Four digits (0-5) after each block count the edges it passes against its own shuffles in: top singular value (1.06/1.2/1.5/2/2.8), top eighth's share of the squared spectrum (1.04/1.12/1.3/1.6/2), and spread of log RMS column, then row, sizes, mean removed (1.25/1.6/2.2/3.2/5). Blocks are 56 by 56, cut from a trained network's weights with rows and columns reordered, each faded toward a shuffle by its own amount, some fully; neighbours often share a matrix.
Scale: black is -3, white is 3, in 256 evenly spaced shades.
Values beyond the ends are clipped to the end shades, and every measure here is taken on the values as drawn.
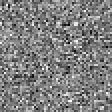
3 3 0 1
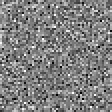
1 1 0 0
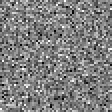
0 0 0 0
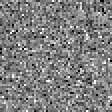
0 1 0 0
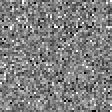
2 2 0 1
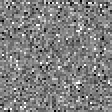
1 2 0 0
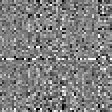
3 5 3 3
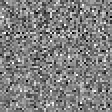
3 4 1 2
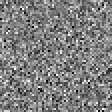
0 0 0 0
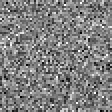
1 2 0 0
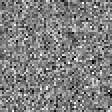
0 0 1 0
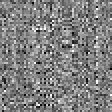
3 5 3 2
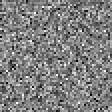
0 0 0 0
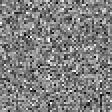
2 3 1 0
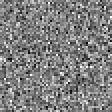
3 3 1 1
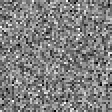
0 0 0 0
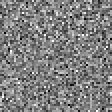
1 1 0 0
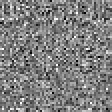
3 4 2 2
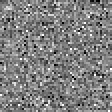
1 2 0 1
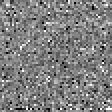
2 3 1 2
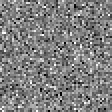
1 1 0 0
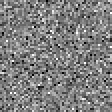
0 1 0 0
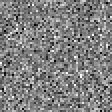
0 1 0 0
